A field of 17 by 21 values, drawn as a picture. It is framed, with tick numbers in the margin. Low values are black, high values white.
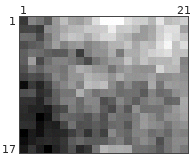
Mirror symmetry: none. Slope: up to the top right. Stripes: none. Ninth with the lowest average: bottom left.
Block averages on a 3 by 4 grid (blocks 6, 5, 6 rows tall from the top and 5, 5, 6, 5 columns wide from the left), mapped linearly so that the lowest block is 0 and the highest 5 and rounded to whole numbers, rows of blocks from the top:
2 4 5 5
1 3 3 3
0 2 3 3
